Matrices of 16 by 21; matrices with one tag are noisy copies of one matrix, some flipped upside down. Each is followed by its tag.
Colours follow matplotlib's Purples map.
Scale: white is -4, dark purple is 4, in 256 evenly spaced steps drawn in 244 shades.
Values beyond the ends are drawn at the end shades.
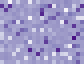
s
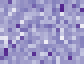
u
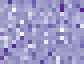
u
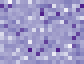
s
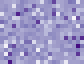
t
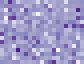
t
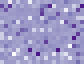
s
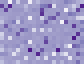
s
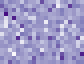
u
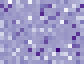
s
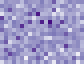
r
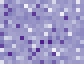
r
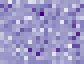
s
